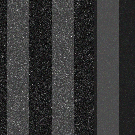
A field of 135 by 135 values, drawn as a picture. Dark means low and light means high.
Seam: vertical, 70% of the way across, the right part calmer. Slope: none. Average level on the scale: 20%. Stripes: upright, repeating 3 times.
